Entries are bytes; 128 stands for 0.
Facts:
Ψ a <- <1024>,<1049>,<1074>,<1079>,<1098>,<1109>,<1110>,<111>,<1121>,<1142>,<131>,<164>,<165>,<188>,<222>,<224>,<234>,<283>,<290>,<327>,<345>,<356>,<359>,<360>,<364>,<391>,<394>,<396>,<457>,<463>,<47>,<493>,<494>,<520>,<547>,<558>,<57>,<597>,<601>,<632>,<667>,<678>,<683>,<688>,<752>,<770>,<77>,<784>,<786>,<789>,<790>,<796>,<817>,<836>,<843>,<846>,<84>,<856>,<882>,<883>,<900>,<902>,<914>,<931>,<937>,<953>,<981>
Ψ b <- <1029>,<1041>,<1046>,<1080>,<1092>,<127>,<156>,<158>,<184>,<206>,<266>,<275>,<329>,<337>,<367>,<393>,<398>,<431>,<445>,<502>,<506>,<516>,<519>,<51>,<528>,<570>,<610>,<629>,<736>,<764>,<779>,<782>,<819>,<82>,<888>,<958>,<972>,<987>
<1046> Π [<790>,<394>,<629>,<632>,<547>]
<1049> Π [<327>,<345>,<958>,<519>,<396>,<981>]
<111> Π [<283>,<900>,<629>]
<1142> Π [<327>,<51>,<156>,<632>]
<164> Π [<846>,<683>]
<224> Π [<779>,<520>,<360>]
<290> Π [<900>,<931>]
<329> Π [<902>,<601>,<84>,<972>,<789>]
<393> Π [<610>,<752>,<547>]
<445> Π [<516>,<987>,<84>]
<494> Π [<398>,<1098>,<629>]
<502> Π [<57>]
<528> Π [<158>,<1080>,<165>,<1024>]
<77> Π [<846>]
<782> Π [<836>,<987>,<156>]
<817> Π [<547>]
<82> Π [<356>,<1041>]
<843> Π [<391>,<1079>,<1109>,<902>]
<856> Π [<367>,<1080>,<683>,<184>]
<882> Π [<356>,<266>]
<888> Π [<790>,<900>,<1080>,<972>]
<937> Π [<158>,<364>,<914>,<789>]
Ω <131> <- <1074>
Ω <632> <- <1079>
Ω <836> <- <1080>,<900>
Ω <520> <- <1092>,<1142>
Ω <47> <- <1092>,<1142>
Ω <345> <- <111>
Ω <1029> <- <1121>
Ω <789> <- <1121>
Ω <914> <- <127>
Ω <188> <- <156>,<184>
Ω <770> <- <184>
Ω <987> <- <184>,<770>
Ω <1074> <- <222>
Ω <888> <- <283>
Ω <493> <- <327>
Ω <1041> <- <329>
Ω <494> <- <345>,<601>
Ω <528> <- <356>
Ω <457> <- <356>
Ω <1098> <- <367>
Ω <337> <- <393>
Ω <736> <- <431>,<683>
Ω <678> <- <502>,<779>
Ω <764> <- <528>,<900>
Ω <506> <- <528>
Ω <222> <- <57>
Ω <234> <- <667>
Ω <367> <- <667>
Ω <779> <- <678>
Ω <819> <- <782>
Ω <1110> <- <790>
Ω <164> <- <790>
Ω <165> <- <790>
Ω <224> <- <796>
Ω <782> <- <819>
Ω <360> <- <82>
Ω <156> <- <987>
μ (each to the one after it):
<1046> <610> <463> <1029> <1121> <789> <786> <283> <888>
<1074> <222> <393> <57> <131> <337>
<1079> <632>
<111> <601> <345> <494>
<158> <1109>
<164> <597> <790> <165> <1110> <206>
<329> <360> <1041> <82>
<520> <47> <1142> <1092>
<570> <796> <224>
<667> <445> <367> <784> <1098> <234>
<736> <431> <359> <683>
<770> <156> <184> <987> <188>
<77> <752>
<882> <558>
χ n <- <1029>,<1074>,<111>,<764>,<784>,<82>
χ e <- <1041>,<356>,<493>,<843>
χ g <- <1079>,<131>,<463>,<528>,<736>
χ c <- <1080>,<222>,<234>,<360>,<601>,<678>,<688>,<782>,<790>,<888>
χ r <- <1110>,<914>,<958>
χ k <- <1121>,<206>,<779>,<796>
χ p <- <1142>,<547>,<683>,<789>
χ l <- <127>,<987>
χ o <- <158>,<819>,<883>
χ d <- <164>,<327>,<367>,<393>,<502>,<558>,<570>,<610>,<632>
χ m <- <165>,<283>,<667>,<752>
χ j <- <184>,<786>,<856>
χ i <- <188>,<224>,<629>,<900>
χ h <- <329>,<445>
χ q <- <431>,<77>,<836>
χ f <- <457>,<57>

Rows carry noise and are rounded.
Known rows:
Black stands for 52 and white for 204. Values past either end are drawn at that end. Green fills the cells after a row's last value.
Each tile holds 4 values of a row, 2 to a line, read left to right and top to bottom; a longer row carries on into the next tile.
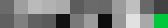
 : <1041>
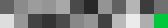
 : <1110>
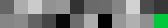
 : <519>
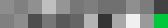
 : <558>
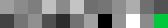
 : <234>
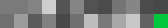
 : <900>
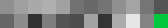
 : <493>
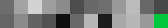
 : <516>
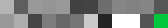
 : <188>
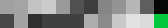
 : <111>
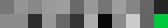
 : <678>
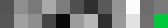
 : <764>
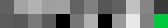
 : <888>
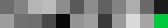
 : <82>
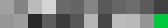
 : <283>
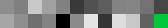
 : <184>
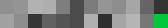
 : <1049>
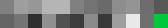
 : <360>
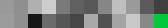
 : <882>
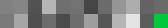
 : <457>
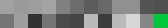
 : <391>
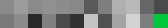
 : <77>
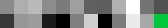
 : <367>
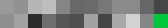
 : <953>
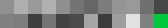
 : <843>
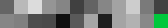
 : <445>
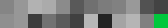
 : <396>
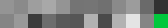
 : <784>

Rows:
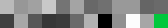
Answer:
<1098>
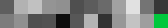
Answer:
<570>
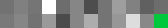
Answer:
<356>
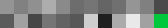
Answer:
<632>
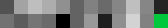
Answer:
<782>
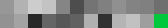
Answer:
<883>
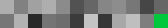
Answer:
<547>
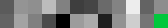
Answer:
<506>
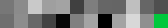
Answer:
<337>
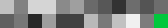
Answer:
<683>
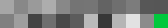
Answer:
<1109>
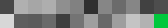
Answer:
<790>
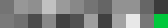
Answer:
<688>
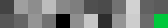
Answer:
<1080>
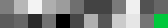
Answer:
<736>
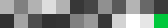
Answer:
<494>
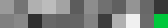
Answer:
<224>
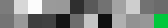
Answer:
<158>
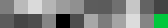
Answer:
<431>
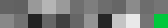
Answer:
<131>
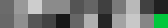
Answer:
<629>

